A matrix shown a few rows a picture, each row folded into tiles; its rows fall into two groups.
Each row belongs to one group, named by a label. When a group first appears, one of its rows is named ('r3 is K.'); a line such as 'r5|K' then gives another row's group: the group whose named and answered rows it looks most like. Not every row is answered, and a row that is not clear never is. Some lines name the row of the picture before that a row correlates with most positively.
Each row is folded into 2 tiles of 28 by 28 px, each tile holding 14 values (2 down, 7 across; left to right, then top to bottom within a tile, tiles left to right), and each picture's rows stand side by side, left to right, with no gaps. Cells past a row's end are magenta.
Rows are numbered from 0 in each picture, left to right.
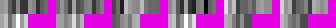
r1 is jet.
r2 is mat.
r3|jet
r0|jet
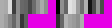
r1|mat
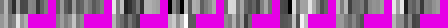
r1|jet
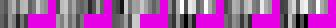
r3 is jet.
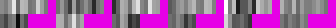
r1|jet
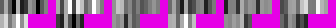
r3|jet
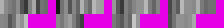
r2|mat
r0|jet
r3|mat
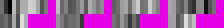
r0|mat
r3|jet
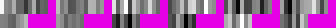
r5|mat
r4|jet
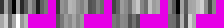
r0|jet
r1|mat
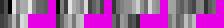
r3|jet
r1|mat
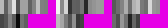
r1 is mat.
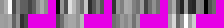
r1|mat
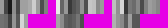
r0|mat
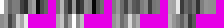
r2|jet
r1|jet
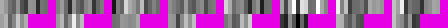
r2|mat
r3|jet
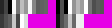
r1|mat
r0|mat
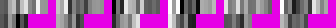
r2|mat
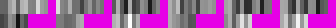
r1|jet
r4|jet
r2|jet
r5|jet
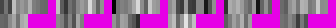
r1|mat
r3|jet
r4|mat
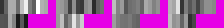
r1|jet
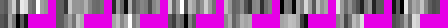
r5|jet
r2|jet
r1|mat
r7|mat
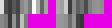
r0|mat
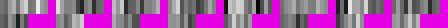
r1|jet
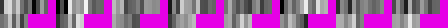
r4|jet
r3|mat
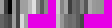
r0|mat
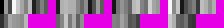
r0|mat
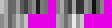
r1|jet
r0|jet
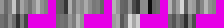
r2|jet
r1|mat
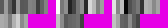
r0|jet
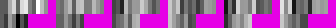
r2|mat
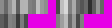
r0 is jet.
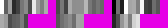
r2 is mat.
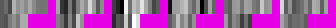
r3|mat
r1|mat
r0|mat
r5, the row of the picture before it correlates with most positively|0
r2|mat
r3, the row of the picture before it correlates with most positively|2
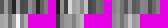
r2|jet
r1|mat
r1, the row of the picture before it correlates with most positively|0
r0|jet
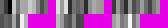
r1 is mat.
